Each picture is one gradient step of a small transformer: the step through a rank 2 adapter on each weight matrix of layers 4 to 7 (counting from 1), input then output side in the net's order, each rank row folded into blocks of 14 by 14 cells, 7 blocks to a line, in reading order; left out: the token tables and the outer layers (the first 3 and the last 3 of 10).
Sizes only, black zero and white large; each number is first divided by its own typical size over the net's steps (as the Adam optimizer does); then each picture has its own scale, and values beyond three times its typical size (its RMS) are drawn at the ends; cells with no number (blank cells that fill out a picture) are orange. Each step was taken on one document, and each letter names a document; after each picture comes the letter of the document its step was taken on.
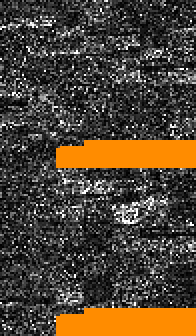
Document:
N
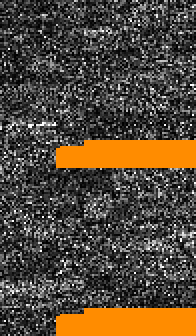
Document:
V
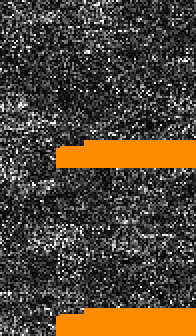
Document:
N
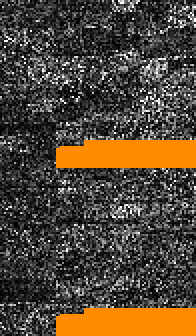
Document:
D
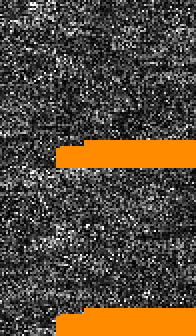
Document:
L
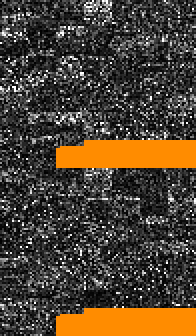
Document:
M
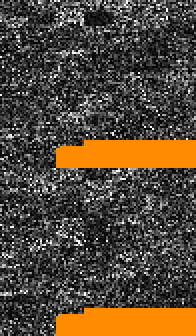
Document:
L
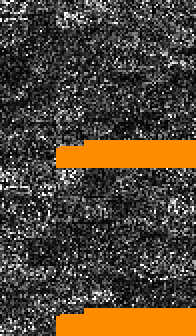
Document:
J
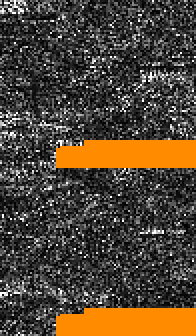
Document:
L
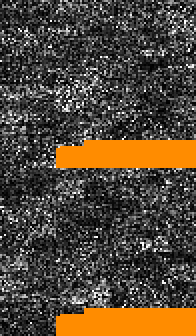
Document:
V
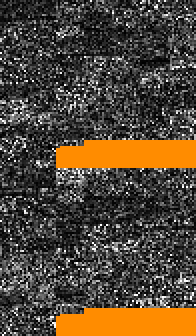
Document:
V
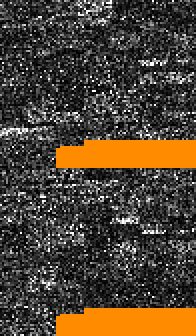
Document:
N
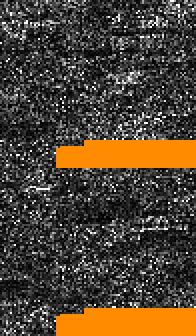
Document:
M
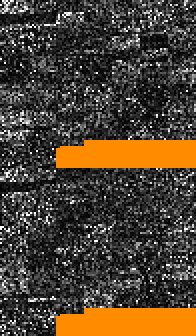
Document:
J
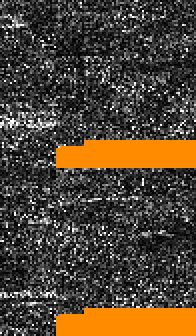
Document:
N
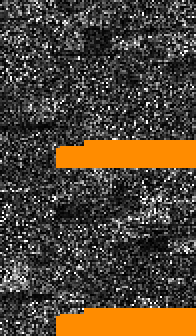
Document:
M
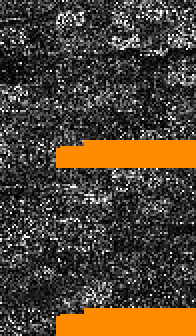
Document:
J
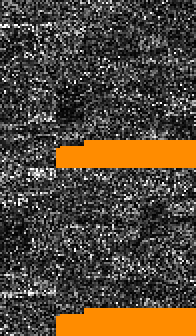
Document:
D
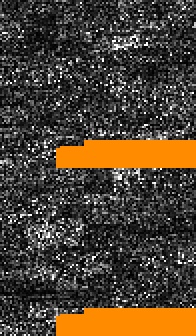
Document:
N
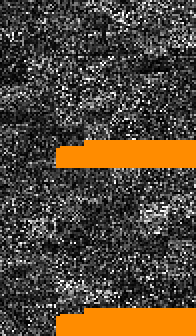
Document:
V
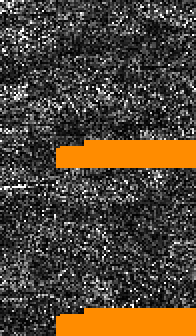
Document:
J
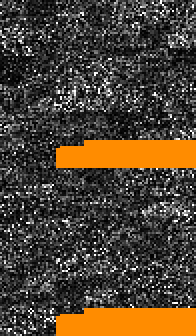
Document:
J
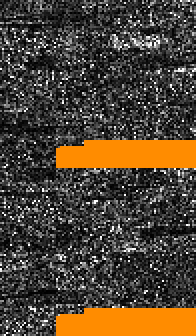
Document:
M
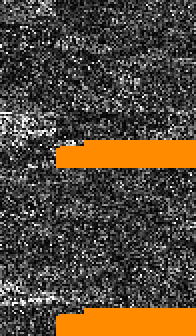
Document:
V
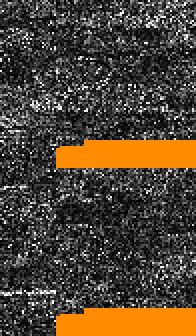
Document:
J
